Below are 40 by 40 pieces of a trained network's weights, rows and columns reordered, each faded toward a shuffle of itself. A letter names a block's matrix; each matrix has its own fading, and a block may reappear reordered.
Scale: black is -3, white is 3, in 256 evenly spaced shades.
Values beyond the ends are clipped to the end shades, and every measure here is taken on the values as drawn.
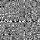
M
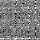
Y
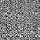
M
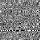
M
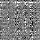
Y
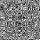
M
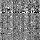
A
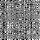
A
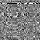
M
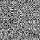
M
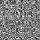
M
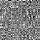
M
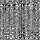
A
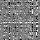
Y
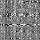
A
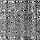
A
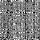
A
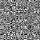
M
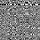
M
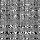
A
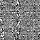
Y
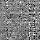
Y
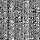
A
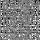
Y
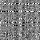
A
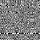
M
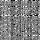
A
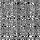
A
